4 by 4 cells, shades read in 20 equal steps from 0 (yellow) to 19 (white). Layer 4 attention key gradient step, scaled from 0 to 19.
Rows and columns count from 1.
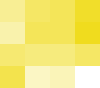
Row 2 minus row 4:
8 -9 -8 -19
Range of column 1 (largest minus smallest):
8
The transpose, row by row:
10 12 7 4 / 6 5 8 14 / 5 5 8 13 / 1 0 6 19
